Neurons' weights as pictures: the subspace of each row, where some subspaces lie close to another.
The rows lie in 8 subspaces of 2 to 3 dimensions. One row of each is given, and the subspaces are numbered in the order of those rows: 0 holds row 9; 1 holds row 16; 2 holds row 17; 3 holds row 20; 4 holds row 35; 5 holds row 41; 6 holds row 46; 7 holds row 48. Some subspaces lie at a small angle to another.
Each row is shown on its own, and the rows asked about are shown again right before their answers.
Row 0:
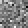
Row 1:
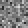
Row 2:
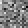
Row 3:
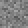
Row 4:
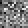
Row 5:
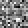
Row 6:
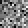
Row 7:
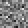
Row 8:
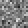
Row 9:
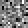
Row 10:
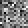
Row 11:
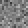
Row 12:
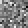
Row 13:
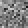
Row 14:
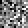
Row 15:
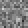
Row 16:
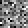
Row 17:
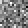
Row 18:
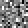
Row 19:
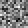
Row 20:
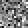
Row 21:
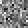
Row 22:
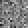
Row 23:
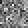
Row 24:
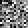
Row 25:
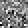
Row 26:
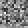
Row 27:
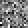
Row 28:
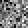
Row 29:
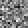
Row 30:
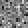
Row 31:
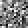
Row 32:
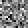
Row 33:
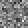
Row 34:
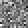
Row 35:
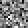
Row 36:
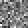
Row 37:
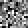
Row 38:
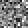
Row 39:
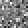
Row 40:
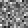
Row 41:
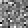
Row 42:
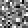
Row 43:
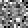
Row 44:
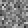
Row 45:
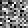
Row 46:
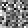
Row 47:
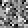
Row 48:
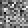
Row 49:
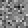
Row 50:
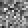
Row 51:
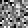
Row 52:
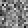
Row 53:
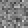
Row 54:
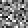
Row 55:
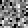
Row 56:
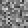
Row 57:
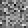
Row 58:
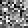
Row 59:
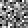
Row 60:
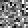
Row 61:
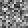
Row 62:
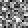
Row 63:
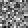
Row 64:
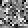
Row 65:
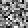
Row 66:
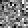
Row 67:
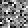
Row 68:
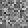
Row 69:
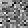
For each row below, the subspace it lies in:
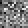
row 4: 7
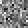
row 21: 0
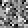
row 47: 6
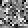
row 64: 6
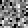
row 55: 6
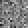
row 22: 1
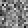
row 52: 6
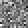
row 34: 3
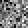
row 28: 6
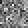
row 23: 0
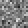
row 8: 6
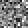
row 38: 3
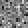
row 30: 0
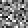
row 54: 4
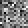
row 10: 7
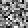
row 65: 4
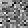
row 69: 3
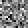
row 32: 4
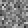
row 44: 6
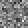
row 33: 3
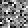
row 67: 1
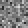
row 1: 0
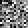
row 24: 3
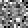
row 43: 3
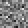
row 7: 4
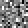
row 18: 0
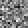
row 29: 4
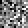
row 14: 1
